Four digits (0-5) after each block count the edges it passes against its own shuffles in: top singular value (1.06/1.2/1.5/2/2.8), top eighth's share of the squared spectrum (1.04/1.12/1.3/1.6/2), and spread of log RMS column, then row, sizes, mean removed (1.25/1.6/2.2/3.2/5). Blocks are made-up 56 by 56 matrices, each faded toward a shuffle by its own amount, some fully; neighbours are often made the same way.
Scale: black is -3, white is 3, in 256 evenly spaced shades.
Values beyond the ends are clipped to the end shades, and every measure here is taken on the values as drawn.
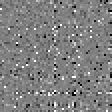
3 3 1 1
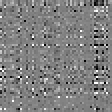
4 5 3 3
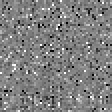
2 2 1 1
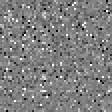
3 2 1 1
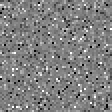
0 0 0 0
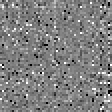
2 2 2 1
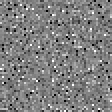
1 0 0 0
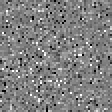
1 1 1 0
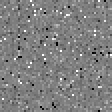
1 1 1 0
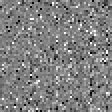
3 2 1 0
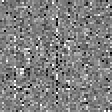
3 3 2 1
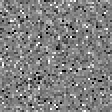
1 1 0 0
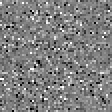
2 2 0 1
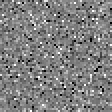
0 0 0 0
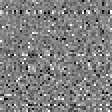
4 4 2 2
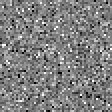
2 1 0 0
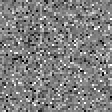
2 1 0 0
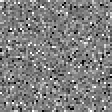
1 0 0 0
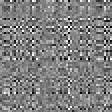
5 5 3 3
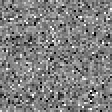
2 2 0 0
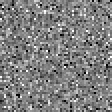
1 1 0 0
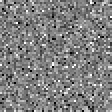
2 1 0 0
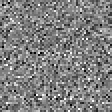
0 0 0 1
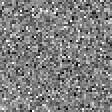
0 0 0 0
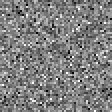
0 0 0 0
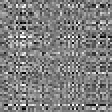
5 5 3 4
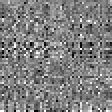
4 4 3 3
